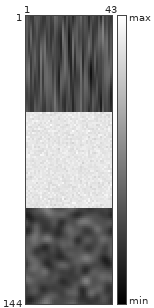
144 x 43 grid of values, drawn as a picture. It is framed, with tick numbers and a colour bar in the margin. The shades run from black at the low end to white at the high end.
The table splits into 3 rows of 1 panel. Panel 1,1: low, streaked downward. Panel 2,1: very high, fine-grained, faint in contrast. Panel 3,1: low, blotchy.
